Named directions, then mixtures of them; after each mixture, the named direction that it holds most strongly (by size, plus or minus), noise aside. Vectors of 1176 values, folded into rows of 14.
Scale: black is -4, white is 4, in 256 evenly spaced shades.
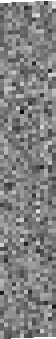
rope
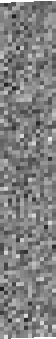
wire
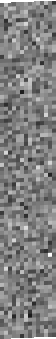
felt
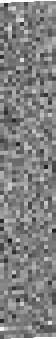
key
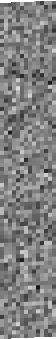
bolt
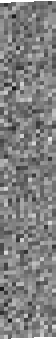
wire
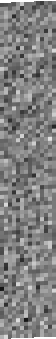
wire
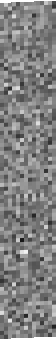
wire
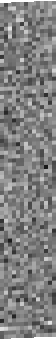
key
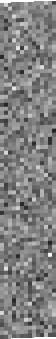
felt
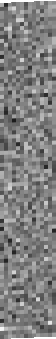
key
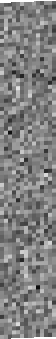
bolt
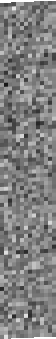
wire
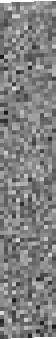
wire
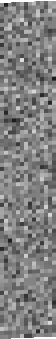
key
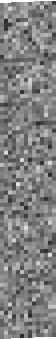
felt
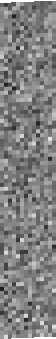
wire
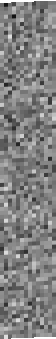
wire
